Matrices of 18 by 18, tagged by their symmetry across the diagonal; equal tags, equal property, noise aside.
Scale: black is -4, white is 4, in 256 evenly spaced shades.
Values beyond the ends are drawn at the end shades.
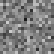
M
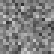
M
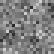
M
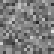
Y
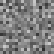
M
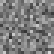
Y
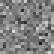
Y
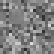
M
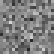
Y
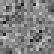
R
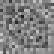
R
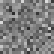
R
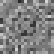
R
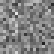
Y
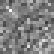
R
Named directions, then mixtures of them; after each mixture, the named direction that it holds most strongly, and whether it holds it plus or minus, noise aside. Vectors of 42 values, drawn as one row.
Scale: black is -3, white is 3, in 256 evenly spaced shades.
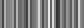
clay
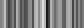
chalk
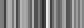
chalk, minus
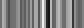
chalk, plus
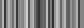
clay, minus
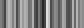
chalk, minus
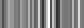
clay, plus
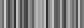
chalk, plus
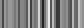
clay, plus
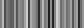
clay, minus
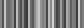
clay, plus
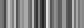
chalk, minus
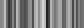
chalk, plus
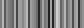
clay, minus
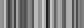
chalk, plus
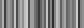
clay, minus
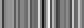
clay, plus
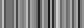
clay, minus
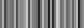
clay, minus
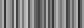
clay, minus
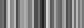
chalk, minus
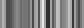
chalk, plus
